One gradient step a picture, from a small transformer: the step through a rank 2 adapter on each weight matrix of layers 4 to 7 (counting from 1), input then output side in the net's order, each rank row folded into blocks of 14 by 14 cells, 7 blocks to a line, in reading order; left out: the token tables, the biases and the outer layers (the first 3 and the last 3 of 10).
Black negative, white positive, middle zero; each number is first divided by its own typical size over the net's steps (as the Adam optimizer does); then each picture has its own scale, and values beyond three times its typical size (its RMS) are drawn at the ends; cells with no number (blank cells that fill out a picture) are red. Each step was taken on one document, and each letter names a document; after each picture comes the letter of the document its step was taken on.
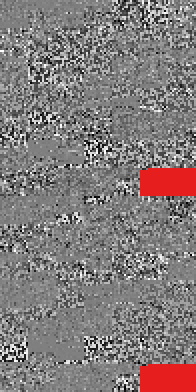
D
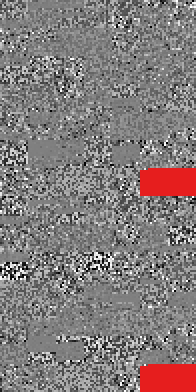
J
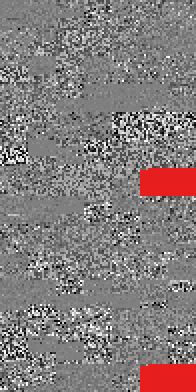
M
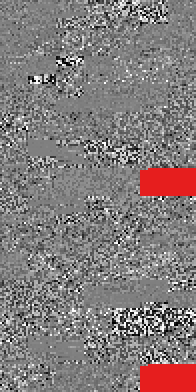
M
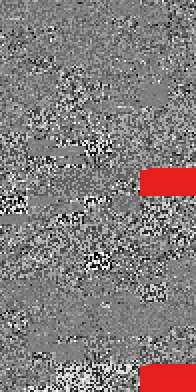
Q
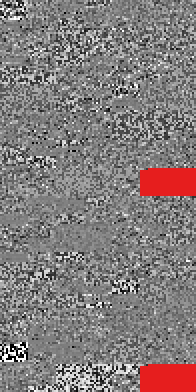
D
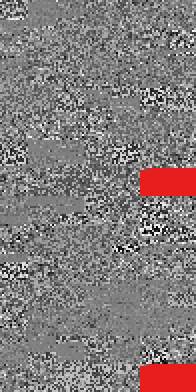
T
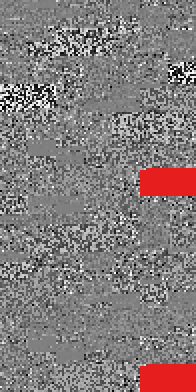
J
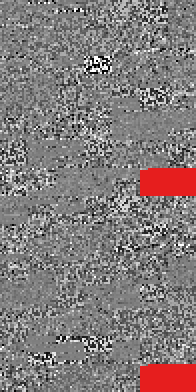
T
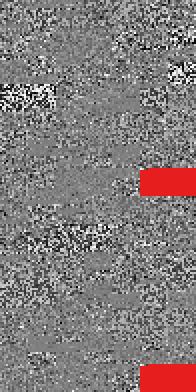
D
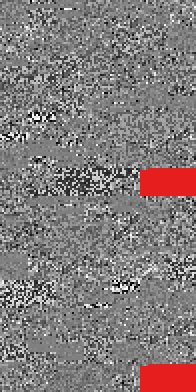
T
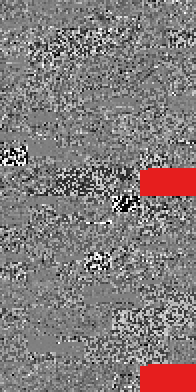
D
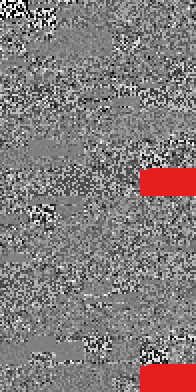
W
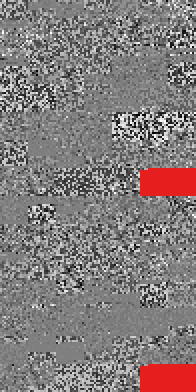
W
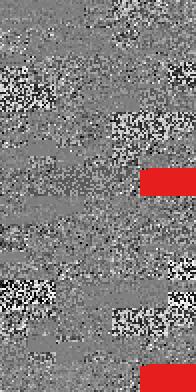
Q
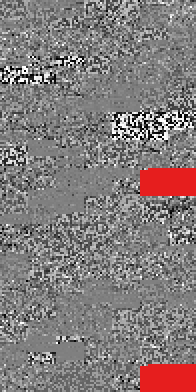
Q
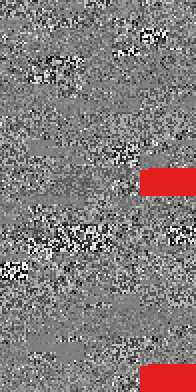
Q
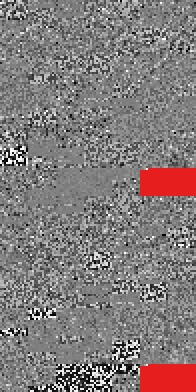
T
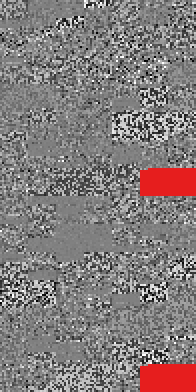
W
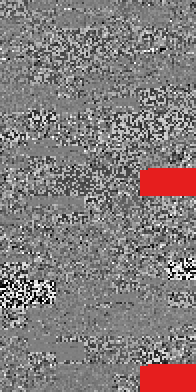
Q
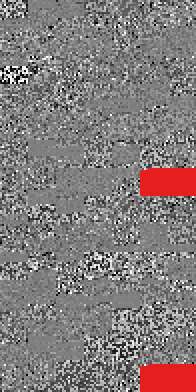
J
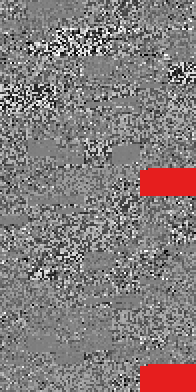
J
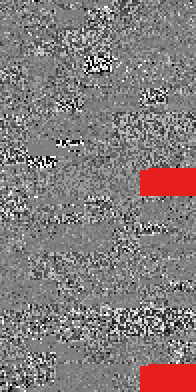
M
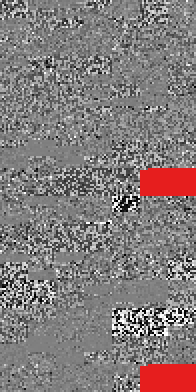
D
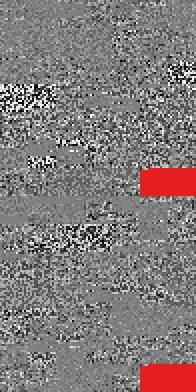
T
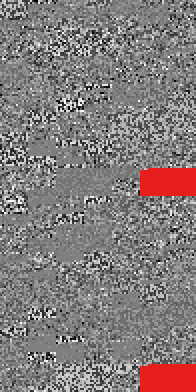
Q
